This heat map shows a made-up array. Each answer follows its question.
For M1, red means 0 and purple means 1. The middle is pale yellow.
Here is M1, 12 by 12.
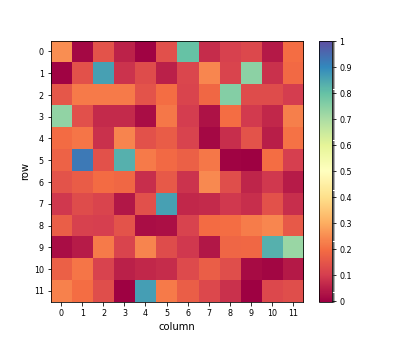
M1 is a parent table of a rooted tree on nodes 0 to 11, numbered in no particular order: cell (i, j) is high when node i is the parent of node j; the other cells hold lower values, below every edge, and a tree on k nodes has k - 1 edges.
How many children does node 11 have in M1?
1
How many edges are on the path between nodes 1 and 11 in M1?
2
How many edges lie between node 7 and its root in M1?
0
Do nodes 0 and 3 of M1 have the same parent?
no
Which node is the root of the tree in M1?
7
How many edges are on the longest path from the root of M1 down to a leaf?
5
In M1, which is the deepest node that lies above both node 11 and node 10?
9
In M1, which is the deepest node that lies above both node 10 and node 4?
9
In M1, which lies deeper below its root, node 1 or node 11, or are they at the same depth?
node 11
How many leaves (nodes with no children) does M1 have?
4
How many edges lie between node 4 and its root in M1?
5
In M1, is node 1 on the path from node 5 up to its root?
no
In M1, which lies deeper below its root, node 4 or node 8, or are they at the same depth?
node 4
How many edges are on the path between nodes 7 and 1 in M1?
2
